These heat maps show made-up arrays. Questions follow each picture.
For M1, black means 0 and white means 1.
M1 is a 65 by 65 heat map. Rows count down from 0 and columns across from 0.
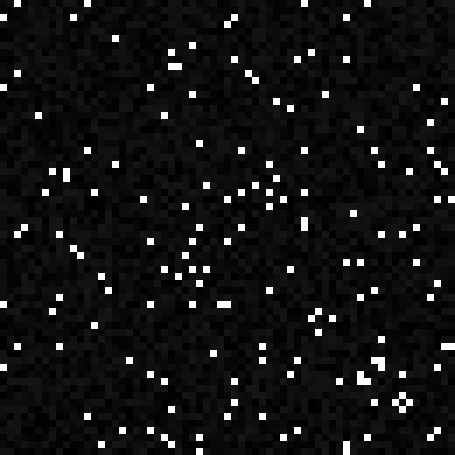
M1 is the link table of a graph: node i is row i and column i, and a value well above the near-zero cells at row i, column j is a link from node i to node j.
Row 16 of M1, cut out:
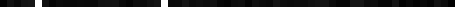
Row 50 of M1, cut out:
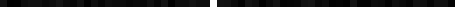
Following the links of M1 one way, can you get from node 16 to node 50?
no
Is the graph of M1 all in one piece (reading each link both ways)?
no
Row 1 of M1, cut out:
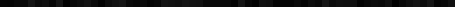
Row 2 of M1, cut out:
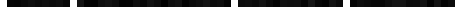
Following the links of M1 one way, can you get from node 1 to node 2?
no
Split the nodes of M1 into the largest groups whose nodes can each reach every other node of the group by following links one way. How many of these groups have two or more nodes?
2
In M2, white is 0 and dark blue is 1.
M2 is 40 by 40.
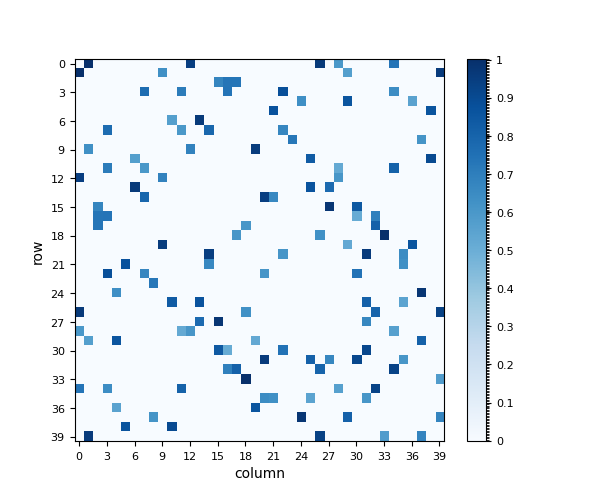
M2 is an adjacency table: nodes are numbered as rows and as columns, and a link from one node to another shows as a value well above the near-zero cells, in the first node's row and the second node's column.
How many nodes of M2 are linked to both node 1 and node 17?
0
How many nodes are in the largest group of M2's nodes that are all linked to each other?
3
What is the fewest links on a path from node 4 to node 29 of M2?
1
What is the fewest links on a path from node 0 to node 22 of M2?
3
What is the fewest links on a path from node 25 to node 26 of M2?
5
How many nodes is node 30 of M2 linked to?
4
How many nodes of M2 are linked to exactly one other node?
1
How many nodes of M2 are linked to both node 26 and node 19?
0
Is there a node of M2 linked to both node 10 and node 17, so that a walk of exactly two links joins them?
no
